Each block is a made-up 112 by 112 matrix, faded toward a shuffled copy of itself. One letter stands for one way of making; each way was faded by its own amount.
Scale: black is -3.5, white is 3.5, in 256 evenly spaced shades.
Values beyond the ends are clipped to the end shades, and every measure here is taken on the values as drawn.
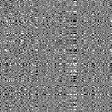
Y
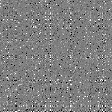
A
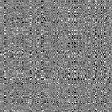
Y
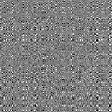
Y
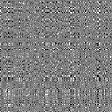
Y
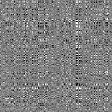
Y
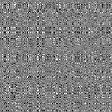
Y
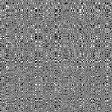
Y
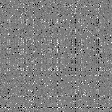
A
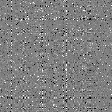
A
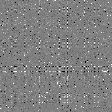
A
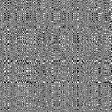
Y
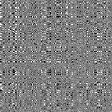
Y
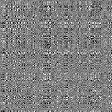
Y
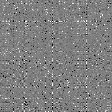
A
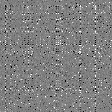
A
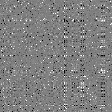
A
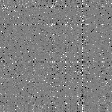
A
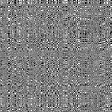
Y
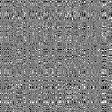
Y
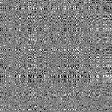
Y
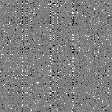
A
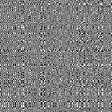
Y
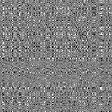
Y
